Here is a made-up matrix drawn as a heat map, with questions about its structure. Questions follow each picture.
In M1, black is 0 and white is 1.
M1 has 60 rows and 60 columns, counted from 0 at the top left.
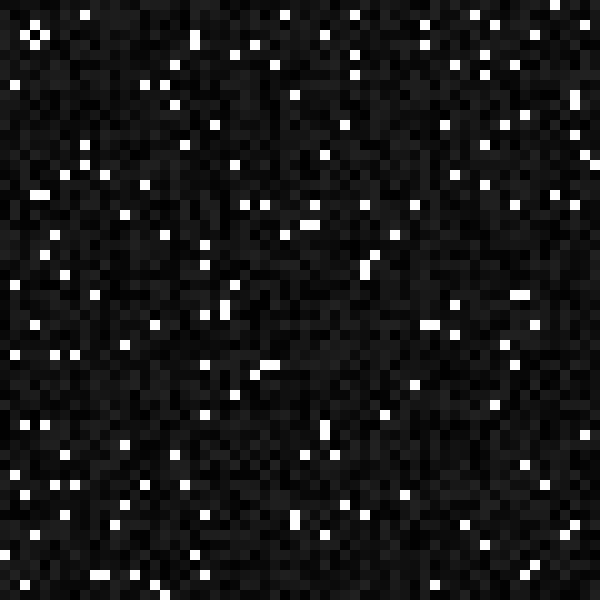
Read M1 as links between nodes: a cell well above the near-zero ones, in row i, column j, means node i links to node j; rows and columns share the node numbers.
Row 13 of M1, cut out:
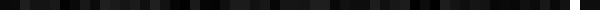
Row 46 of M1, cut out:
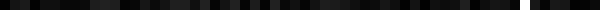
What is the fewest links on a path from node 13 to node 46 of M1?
3
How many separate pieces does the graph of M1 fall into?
4
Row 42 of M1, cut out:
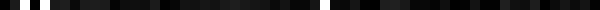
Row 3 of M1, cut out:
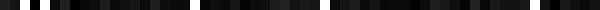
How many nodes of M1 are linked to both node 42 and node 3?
3
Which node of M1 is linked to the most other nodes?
node 20
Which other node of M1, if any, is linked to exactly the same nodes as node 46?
node 11
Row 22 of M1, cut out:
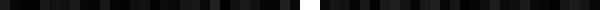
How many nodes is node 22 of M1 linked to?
2
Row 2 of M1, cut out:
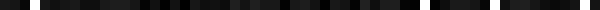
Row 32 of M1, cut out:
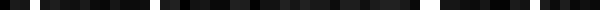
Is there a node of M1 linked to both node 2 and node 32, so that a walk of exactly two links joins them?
yes
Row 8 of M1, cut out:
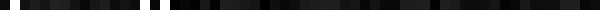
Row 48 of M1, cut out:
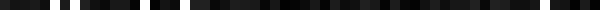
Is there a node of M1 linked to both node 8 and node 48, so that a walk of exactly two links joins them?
yes
